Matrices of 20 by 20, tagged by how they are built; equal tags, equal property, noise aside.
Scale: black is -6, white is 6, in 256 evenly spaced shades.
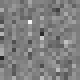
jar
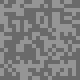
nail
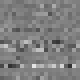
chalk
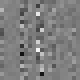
jar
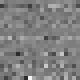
chalk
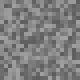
nail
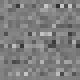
chalk
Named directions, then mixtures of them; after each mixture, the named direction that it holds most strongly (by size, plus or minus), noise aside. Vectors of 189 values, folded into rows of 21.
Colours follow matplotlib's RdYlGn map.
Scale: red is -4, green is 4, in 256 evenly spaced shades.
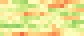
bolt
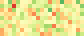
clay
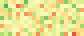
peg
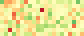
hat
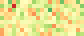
clay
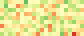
peg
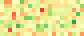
hat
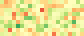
hat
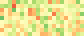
clay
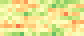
bolt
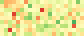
hat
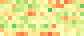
bolt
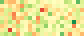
hat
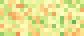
peg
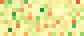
hat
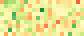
hat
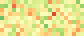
clay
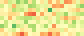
bolt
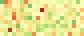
hat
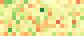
hat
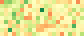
hat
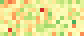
hat
